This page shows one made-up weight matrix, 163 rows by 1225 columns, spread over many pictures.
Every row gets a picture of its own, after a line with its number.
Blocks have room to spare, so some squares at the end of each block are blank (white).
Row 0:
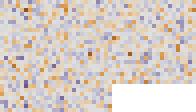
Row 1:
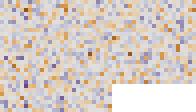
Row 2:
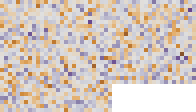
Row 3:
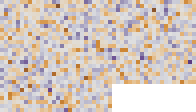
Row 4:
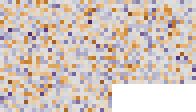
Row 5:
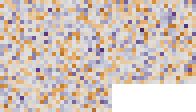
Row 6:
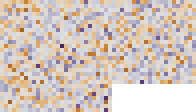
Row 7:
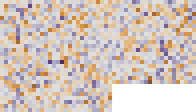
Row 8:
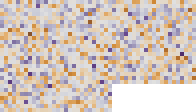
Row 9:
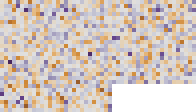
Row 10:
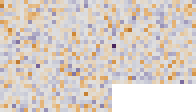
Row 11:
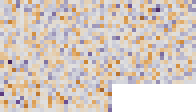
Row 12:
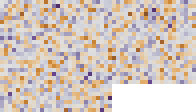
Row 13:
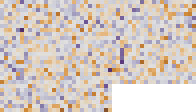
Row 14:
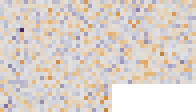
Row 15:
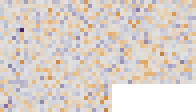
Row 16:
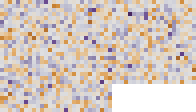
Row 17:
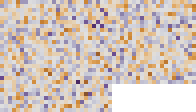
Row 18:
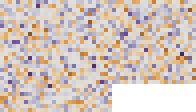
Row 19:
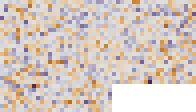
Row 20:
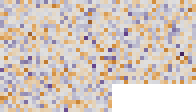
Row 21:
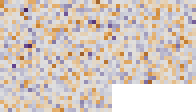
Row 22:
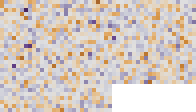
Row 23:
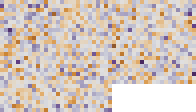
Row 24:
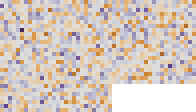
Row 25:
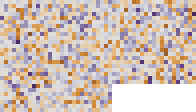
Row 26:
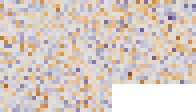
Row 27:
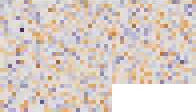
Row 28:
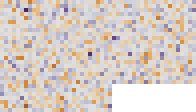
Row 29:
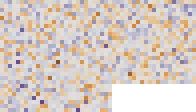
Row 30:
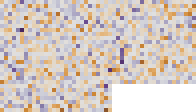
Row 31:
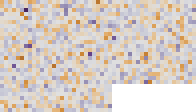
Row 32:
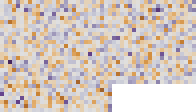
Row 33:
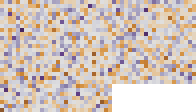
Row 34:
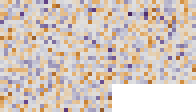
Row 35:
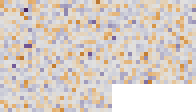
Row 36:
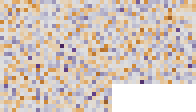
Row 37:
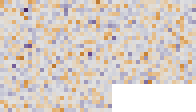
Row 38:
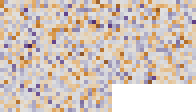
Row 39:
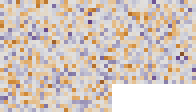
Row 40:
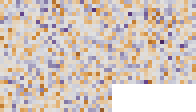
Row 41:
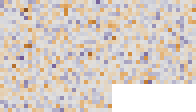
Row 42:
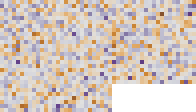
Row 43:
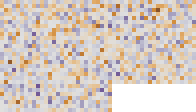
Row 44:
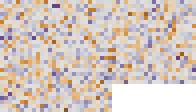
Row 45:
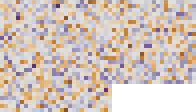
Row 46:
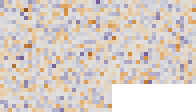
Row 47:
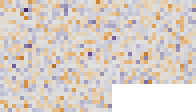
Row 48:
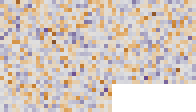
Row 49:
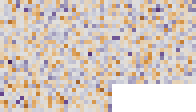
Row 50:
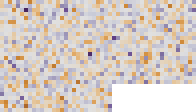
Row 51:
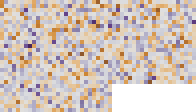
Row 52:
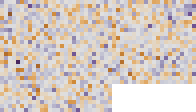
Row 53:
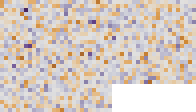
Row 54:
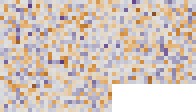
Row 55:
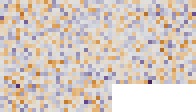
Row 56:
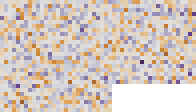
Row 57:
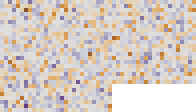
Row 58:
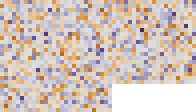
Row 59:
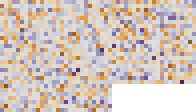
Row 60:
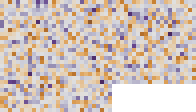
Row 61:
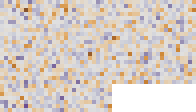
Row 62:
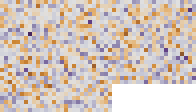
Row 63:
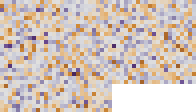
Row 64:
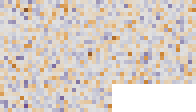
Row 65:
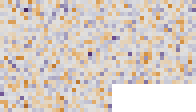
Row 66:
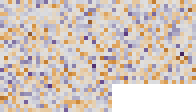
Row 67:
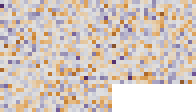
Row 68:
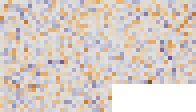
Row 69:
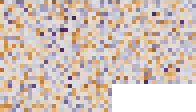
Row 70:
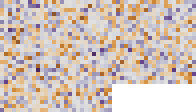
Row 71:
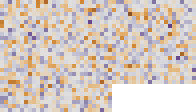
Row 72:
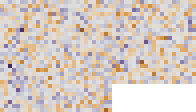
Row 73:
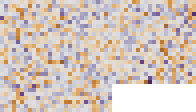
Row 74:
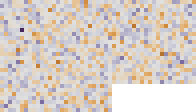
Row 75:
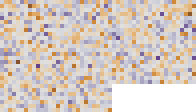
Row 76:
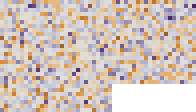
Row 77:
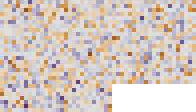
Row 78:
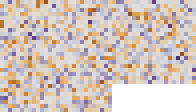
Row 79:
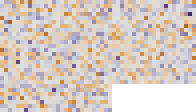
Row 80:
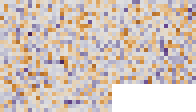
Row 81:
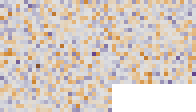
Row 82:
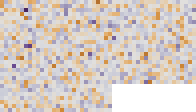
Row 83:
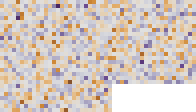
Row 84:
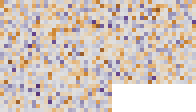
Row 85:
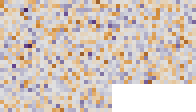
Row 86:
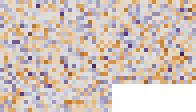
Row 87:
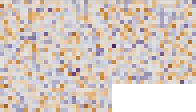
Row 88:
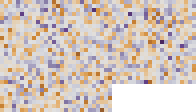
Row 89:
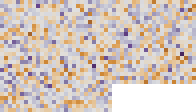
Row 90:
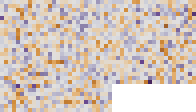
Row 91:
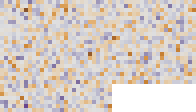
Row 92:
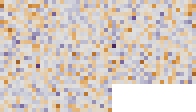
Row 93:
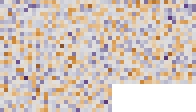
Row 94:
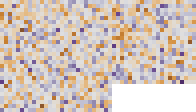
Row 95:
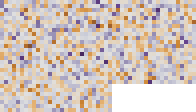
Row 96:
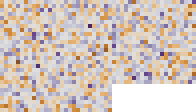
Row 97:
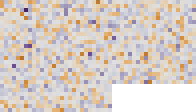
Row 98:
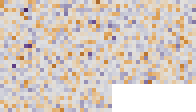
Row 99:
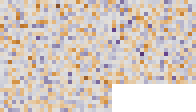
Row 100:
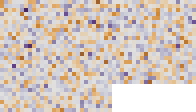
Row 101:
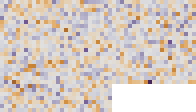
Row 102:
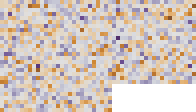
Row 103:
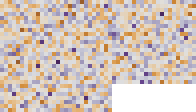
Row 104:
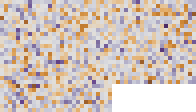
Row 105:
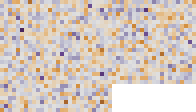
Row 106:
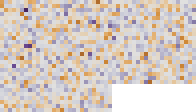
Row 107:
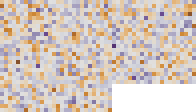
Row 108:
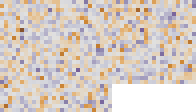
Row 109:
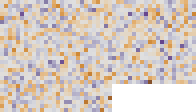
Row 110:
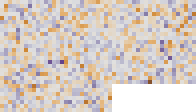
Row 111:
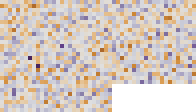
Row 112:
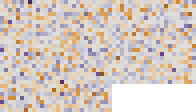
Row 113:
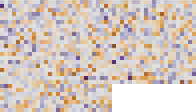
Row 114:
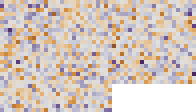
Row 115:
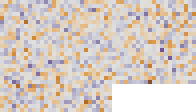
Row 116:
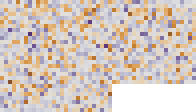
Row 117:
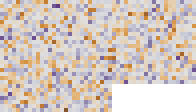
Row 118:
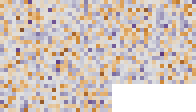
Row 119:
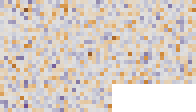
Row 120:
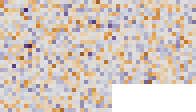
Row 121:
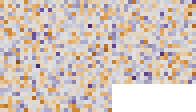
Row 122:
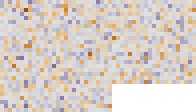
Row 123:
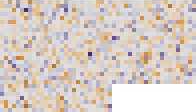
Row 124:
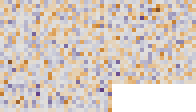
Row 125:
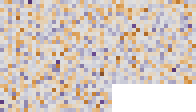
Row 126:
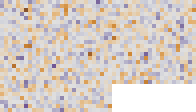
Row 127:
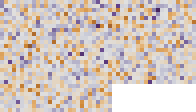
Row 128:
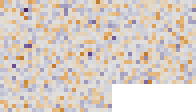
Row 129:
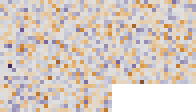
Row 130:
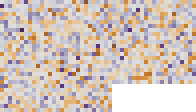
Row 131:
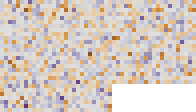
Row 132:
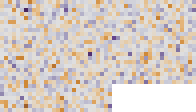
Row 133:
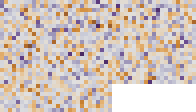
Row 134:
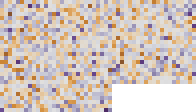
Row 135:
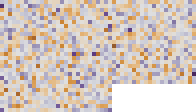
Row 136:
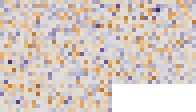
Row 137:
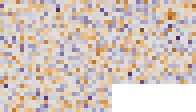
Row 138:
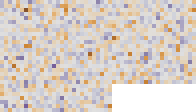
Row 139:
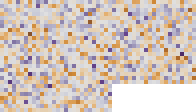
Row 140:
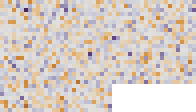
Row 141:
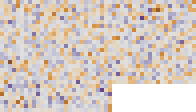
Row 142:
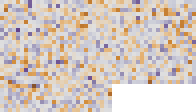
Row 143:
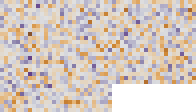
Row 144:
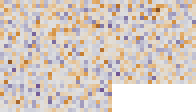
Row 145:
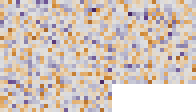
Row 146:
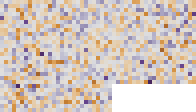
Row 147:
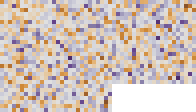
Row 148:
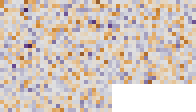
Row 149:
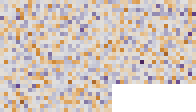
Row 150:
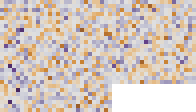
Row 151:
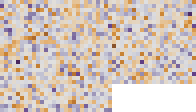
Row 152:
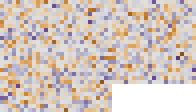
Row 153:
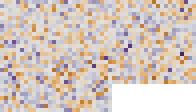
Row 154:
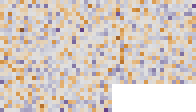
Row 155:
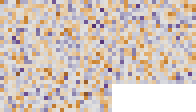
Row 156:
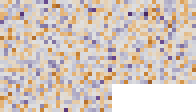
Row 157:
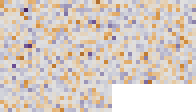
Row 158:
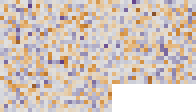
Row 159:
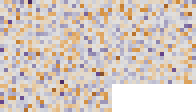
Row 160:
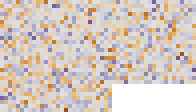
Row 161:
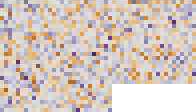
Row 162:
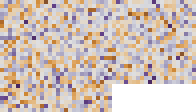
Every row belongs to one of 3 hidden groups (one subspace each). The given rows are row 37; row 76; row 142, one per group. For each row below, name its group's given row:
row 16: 142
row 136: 37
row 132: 37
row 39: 142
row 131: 37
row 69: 142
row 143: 142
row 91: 37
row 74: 76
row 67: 76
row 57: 37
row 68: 142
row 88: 142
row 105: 76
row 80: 142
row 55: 142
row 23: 76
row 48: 142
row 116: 142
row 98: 37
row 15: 76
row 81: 76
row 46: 37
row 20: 142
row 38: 37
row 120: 37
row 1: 37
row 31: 37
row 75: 76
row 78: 142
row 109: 142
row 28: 37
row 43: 37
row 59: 76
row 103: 76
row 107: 76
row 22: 37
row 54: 142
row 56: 142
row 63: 76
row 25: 142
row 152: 142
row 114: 76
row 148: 37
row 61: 37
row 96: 76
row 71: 142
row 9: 37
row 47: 37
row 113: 76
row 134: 76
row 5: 76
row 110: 142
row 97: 37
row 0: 37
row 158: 142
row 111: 76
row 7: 142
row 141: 37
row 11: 37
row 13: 76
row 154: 76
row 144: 37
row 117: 142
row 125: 76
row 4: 142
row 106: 37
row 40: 142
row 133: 37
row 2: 142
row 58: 76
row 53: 37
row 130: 76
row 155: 76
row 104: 142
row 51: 37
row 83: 142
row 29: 76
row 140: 37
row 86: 142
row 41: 37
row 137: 76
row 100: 37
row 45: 142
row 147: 76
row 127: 37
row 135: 76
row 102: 76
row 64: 37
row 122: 37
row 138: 37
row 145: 142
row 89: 142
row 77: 37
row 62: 142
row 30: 76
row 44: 142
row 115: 142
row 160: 142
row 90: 142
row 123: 37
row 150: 76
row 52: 76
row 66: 142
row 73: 142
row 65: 37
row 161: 76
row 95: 37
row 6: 76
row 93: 76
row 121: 76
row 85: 37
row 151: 76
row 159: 76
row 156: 142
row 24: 76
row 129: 76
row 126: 37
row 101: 142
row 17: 76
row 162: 142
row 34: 142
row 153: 142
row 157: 37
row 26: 76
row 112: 76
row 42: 76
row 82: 37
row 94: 76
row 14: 76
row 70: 76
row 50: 37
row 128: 37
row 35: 37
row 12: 142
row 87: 76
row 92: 76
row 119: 37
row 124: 37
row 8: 142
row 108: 76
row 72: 76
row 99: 142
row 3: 142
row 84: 37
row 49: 37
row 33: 76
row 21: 37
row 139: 142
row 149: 142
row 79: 76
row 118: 76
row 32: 37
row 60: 142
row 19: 142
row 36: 76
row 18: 142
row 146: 142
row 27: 76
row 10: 76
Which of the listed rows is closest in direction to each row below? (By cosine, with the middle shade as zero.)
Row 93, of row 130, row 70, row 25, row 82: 70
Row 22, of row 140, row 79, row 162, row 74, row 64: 140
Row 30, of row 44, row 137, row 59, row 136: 137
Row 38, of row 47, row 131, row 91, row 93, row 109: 47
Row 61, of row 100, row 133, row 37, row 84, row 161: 133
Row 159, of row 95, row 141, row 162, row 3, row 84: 95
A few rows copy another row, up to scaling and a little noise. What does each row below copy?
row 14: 15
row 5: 58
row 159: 112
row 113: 67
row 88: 40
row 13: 30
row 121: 96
